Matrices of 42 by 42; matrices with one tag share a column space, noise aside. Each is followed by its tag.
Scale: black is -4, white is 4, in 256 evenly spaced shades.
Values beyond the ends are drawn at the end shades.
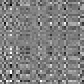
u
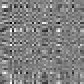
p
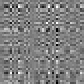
p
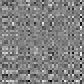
u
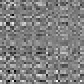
u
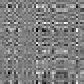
p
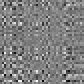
u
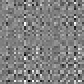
u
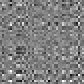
u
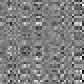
u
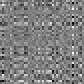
u
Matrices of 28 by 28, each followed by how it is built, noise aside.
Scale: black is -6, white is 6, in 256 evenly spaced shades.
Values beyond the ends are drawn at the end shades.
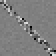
banded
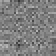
low rank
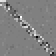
banded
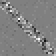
banded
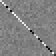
diagonal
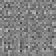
low rank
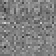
low rank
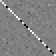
diagonal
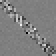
banded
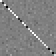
diagonal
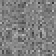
low rank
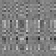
low rank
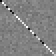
diagonal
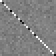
diagonal
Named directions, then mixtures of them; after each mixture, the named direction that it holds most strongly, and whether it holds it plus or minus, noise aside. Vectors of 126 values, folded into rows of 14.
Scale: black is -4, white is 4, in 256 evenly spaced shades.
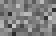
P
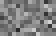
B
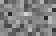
P, plus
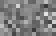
B, minus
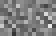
P, plus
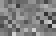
B, plus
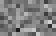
B, plus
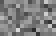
B, minus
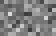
P, minus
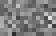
P, plus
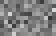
P, minus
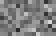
B, plus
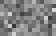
P, minus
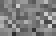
B, minus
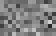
B, plus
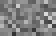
B, minus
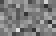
B, minus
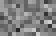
B, plus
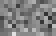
P, minus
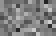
B, plus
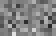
P, minus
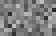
P, plus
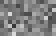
P, minus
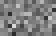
P, plus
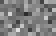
P, minus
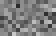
B, plus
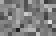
B, plus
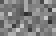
P, minus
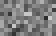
P, plus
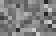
B, plus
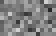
B, minus
